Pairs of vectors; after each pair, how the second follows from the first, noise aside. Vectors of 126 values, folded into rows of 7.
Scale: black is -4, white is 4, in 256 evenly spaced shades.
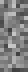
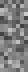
shuffled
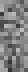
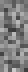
shuffled
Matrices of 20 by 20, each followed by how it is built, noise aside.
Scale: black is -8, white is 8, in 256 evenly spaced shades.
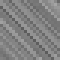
Toeplitz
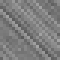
Toeplitz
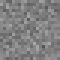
noise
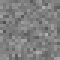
noise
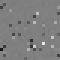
sparse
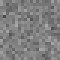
noise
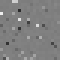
sparse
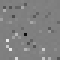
sparse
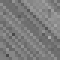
Toeplitz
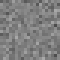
noise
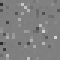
sparse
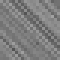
Toeplitz
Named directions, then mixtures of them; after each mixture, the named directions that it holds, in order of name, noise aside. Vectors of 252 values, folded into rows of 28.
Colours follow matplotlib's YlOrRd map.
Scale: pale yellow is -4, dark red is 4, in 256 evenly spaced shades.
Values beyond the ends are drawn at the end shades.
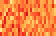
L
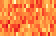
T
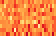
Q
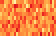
Q, T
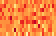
Q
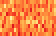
L, Q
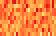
Q, T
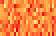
Q, T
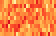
T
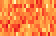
T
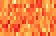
T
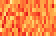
L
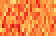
L, T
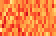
L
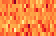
Q, T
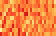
L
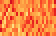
L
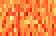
L, Q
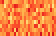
Q, T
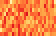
L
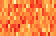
T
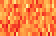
Q, T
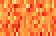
Q, T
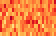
L, Q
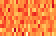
L, Q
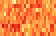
L, T
